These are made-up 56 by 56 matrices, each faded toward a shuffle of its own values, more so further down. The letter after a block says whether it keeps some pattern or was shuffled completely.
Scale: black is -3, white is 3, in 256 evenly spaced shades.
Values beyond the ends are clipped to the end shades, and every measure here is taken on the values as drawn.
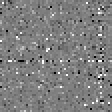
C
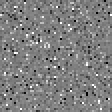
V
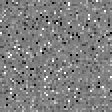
V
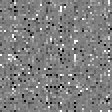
C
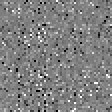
C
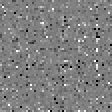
C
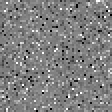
V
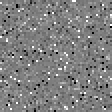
V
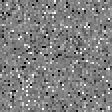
V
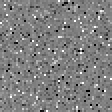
V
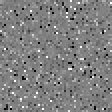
V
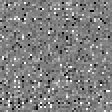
C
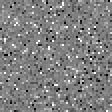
V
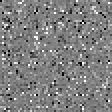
C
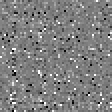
C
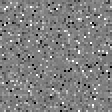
V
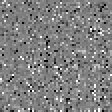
C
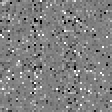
C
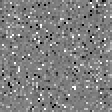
V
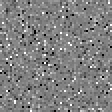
V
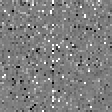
C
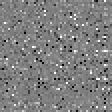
C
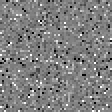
V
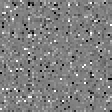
C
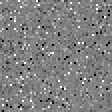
V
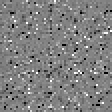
C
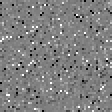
V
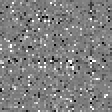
C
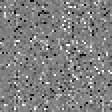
C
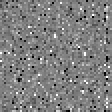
C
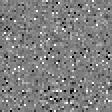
C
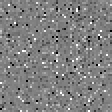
C
